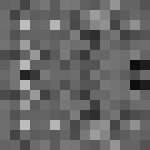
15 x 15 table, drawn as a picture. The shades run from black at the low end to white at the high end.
Mirror symmetry: top to bottom. Roughest part: middle left. Seam: none. Odd rows or columns: none. Histogram: heavy tails on both sides. Average level on the scale: 40%.
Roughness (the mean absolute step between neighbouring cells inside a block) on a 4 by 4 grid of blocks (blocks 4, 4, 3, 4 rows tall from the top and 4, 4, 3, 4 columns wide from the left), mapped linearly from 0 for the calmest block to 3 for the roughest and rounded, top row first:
1111
3011
3011
1111
